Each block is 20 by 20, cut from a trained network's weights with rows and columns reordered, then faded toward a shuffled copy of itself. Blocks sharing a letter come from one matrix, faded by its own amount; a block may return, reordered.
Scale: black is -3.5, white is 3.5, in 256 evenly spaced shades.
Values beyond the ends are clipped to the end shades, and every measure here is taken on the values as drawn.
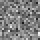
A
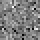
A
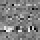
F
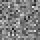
A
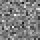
A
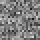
A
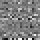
F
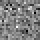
A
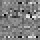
F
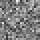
A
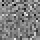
A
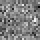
A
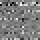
F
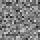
A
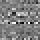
F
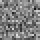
A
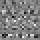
F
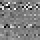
F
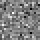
A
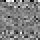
F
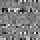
F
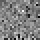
A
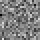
A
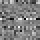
F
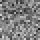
A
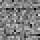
A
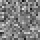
A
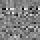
F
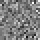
A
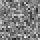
A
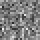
A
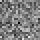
A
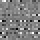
F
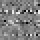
F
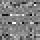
F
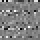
F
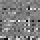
F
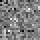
A
